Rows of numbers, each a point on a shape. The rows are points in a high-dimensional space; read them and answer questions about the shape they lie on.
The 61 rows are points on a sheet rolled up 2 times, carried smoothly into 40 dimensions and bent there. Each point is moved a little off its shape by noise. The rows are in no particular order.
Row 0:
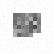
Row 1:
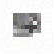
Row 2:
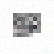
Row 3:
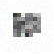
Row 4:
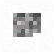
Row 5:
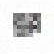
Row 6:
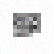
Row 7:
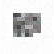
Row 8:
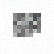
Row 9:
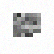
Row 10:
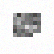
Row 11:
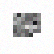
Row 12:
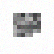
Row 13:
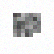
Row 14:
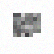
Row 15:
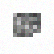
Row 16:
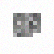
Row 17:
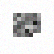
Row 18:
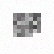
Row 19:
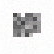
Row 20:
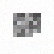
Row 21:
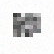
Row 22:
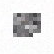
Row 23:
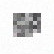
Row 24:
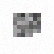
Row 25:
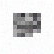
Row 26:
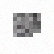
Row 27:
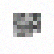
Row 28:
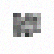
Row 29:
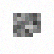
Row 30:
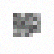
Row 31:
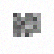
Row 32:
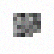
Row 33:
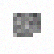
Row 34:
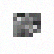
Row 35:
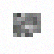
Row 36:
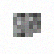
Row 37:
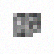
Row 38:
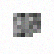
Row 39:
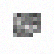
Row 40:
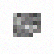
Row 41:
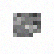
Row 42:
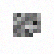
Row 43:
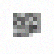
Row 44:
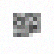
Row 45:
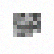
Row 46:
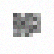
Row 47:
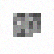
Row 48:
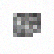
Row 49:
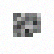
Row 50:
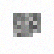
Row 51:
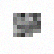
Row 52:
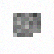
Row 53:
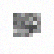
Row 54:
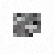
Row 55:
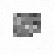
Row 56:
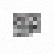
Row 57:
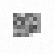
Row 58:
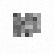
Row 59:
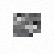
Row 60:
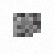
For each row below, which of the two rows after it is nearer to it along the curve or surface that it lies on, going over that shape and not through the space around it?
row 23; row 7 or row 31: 31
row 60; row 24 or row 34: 24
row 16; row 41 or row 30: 41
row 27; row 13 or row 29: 29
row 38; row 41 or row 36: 36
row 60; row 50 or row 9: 50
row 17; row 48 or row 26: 48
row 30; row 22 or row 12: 12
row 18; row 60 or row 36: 36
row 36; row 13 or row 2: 2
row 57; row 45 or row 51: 45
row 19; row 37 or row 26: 37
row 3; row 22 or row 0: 22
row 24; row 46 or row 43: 43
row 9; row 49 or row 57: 49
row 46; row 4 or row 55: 4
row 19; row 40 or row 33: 40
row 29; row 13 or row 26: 13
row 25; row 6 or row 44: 6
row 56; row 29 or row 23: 23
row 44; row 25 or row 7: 25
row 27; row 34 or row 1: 1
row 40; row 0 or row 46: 0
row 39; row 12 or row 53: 12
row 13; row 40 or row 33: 40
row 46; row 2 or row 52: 2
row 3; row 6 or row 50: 6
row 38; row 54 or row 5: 5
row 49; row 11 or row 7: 11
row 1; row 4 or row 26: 4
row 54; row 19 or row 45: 19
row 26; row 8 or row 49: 8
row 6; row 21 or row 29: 21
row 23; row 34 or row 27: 27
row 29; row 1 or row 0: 0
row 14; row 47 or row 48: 48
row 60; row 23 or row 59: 23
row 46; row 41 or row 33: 41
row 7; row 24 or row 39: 39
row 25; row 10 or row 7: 10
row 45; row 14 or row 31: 31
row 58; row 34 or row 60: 34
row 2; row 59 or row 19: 19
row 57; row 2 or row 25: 2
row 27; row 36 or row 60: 36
